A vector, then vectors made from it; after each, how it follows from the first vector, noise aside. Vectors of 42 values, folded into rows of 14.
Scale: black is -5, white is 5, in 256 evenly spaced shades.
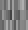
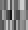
scaled up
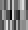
scaled up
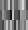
scaled up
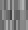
copied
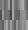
copied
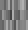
copied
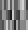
scaled up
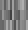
copied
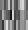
scaled up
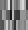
scaled up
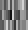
scaled up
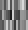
scaled up
